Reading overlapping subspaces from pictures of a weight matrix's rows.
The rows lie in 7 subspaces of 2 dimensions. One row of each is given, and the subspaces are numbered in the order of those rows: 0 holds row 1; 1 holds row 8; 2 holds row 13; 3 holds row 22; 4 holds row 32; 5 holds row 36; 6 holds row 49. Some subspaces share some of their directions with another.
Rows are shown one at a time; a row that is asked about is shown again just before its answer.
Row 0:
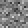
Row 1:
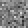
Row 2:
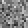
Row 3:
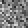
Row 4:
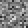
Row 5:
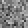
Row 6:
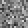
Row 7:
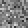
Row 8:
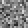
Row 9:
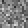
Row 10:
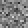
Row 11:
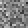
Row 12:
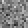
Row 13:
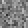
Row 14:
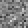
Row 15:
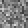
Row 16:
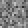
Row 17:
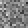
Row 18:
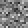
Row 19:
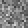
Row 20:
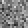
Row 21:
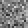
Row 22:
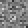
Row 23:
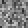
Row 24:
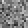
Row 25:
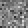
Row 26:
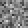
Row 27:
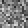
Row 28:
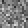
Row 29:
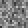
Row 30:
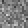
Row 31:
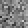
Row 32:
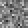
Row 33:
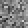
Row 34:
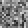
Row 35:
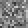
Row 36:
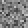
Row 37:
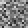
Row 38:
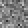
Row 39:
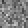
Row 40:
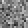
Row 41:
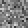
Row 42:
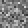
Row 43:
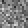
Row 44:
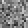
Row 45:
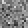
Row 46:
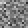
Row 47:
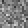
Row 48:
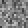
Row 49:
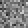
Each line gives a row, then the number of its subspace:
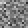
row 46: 6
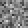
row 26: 4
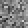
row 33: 1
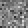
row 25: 0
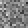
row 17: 6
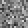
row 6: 0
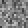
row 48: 2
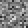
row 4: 3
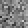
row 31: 1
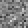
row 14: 3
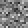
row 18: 5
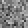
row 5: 1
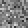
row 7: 0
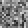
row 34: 0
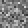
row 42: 5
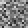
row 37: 6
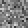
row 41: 0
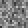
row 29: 2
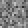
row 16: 2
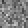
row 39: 2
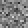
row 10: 5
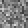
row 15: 6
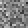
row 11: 6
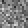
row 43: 3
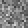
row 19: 1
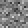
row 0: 5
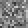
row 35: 2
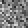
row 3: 3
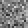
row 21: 2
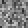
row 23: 2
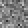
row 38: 4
